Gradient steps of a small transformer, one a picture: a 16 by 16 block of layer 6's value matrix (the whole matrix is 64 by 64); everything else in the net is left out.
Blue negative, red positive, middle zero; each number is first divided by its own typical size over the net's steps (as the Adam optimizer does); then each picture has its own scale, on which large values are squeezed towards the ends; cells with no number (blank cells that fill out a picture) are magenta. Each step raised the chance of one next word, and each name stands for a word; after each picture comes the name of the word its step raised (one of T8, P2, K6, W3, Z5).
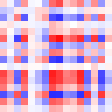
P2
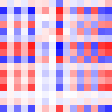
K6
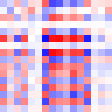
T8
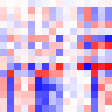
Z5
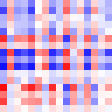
Z5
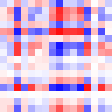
K6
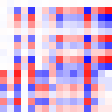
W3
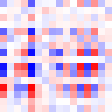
Z5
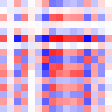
T8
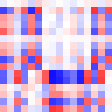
W3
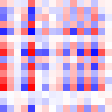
K6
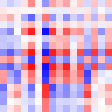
Z5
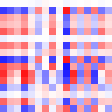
W3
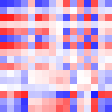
P2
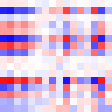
T8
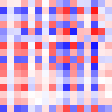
K6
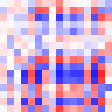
W3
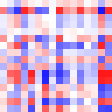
W3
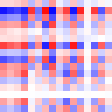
K6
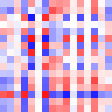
P2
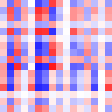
K6
